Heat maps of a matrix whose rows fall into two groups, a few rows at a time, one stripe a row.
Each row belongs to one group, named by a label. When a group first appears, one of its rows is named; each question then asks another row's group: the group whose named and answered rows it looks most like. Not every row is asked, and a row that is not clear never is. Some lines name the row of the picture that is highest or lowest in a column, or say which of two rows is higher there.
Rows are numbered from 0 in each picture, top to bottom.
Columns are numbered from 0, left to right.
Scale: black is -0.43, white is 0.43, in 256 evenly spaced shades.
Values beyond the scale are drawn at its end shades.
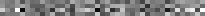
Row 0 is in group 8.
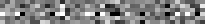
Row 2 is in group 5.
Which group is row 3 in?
8
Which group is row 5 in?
8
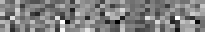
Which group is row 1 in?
8
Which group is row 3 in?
8
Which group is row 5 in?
5
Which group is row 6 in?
5
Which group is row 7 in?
5
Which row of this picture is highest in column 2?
4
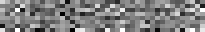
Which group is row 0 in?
5
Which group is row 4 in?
5
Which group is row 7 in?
8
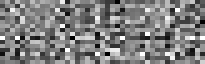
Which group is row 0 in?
5
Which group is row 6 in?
5
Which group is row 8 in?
8
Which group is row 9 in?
8
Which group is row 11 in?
8
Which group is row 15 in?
8
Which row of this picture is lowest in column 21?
13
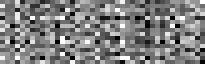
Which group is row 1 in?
8
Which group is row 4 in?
5
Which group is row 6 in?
5
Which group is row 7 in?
8
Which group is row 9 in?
5
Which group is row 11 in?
8
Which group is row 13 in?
5
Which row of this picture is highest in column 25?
14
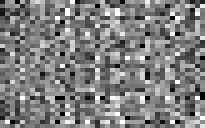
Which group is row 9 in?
8
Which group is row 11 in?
8
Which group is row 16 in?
5
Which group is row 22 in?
5
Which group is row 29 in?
8
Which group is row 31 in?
8
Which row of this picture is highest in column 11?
4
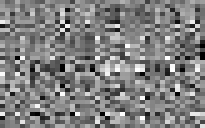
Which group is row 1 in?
8
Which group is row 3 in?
5
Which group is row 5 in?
5
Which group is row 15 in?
8
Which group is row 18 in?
8
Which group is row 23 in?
5
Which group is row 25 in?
8
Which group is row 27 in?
8
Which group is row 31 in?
8
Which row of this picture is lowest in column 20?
28
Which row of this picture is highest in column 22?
14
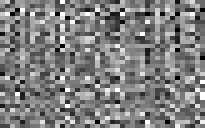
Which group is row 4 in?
5
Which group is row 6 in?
5
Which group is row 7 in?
5
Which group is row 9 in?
5
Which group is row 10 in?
5
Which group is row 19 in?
5
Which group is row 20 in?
8
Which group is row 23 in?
8
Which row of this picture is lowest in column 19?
30
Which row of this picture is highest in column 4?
2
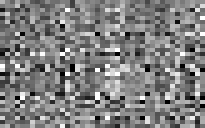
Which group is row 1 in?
8
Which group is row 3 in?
5
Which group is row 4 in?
8
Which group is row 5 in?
5
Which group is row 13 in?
5
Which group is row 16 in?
8
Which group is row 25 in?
8
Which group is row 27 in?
5
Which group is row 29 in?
8
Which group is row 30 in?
8
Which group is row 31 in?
5
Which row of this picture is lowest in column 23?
13
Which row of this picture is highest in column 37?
8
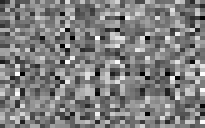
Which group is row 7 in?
5
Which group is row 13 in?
5
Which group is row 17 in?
8
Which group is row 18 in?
8
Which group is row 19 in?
5
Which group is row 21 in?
5
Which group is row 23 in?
8
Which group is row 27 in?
5
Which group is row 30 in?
8
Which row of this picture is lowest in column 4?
18
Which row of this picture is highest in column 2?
29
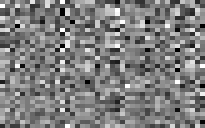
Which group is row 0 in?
5
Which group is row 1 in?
8
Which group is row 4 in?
5
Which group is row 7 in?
5
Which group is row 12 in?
5
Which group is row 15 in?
5
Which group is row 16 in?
8
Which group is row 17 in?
5
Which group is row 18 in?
8
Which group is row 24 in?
8
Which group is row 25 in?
5
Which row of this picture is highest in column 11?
20
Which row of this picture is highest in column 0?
1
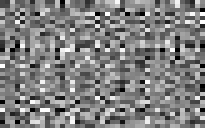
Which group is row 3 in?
8
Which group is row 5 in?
8
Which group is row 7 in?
8
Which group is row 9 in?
5
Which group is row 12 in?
5
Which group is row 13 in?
5
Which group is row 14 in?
5
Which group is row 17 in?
8
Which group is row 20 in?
8
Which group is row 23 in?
8
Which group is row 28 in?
5
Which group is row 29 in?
8
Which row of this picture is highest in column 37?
5
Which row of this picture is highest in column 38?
3
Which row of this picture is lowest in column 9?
25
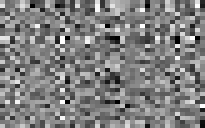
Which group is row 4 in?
5
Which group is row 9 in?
5
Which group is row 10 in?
5
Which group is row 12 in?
5
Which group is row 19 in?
5
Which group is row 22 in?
5
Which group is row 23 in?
8
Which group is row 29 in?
5
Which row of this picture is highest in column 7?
6
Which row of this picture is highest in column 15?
1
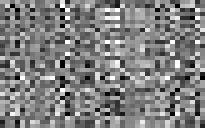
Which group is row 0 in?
5
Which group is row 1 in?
5
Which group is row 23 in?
5
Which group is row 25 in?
5
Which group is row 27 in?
8
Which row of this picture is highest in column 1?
1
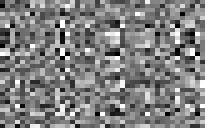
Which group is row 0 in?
8
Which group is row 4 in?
8
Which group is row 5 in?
5
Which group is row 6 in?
5
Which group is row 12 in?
5
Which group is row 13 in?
5
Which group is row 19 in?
5
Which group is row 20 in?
8
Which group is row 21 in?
8
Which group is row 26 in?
8
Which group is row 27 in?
5
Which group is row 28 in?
8
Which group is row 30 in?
8
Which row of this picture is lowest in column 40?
15
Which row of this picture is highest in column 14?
28
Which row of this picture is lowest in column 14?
26
